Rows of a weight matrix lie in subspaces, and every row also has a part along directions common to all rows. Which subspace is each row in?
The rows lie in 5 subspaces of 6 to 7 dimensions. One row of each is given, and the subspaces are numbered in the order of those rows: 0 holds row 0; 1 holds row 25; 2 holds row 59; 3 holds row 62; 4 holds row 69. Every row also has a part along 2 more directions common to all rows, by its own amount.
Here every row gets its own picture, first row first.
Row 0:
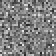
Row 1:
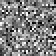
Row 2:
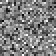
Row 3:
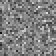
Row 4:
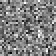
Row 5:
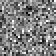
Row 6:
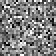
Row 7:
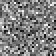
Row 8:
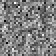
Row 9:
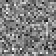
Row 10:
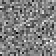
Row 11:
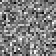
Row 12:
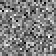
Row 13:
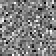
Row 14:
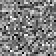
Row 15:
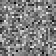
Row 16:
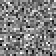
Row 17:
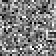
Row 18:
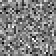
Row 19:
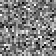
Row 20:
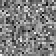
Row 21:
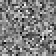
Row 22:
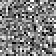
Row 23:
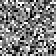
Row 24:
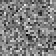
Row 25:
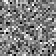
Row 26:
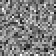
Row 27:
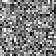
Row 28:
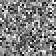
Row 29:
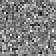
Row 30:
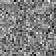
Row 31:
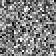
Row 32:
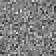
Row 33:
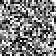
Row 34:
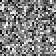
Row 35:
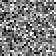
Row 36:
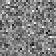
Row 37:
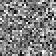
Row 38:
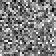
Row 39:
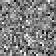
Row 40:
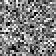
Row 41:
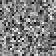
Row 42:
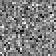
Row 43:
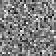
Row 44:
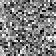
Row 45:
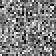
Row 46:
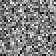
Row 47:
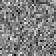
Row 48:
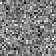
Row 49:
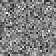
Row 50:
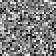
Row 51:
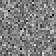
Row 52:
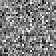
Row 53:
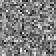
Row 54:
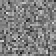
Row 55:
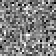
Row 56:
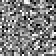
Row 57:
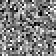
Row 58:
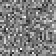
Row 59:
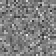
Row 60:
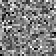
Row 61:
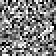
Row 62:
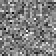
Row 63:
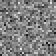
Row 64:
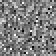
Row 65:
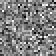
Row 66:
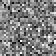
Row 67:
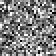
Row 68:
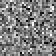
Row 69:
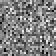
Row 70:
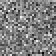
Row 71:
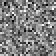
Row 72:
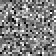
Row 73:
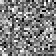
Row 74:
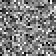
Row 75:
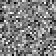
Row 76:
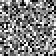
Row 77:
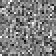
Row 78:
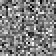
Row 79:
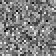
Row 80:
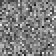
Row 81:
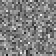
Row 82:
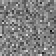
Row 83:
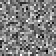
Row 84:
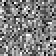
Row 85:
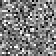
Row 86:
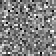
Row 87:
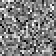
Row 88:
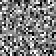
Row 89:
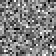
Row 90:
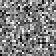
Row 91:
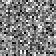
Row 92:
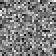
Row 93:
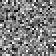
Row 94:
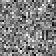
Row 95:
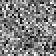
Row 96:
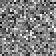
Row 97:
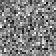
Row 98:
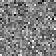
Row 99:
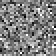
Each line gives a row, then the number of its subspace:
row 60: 3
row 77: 0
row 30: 3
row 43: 0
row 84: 4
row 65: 4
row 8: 4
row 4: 1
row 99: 2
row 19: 0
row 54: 1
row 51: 0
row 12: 2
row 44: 2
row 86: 0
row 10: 0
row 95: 1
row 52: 4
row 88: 3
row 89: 2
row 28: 0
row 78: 2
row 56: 3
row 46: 2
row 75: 4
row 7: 3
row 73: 2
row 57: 1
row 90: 4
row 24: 1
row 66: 2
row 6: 2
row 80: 0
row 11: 3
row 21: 2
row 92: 2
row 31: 4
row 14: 3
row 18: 3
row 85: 0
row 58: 3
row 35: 3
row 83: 1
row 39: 3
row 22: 2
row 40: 1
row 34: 4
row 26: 1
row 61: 2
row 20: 4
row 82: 0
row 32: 0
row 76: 3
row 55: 4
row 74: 3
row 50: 3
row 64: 4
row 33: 2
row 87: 0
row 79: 1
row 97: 4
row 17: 3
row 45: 0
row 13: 4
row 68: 0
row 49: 3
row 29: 1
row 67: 2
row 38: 0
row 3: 4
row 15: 4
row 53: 2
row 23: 1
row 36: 2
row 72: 0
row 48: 1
